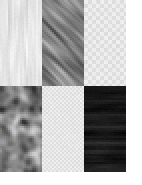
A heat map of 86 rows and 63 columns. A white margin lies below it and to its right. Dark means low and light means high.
It is made of 2 by 3 panels. Panel 1,1: very high, streaked downward, faint in contrast. Panel 1,2: middling, slanting down to the right. Panel 1,3: very high, checkered, faint in contrast. Panel 2,1: middling, blotchy, strong in contrast. Panel 2,2: very high, checkered, faint in contrast. Panel 2,3: very low, streaked across, faint in contrast.
